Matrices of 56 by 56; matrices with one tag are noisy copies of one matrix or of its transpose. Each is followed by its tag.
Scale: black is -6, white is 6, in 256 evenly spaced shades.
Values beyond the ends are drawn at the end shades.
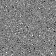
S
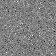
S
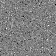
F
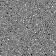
S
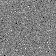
F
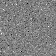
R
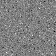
S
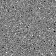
S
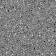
S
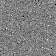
F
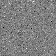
R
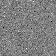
R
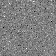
R
